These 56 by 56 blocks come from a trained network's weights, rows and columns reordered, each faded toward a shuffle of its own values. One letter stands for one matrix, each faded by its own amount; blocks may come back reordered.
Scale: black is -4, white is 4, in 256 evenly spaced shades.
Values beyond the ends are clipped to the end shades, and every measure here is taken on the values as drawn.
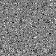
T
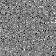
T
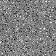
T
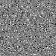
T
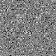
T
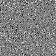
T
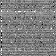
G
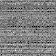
G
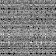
G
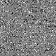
T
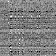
G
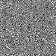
T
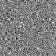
T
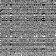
G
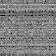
G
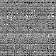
G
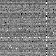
G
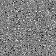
T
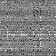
G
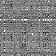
G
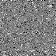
T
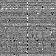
G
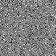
T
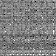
G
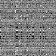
G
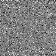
T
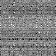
G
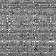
G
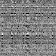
G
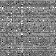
G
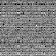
G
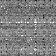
G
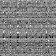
G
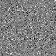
T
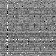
G
